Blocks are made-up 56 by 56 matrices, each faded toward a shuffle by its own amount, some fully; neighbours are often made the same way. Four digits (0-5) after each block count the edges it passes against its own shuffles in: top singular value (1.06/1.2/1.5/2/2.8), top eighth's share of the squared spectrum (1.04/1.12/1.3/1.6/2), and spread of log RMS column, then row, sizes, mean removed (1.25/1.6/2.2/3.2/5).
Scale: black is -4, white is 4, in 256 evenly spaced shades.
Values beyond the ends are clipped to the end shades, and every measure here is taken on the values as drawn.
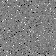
1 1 0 0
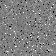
0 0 0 0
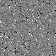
0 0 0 0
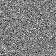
0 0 0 0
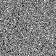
1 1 0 0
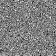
2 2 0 0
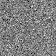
2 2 0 0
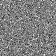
0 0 0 0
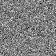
2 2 0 0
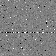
3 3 0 1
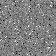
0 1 0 0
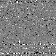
2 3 0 2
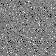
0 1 0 1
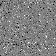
1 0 0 0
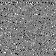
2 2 0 2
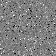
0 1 0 1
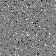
1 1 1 0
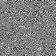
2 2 0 2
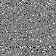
1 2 0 2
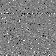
2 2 0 1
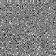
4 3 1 1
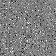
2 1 0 0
